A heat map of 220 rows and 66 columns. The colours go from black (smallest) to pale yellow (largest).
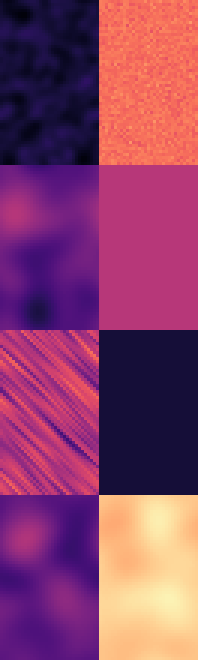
It is made of 4 by 2 panels. Panel 1,1: very low, blotchy, faint in contrast. Panel 1,2: high, fine-grained, faint in contrast. Panel 2,1: low, smooth. Panel 2,2: middling, flat. Panel 3,1: middling, slanting down to the right. Panel 3,2: very low, flat. Panel 4,1: low, smooth. Panel 4,2: very high, smooth, faint in contrast.
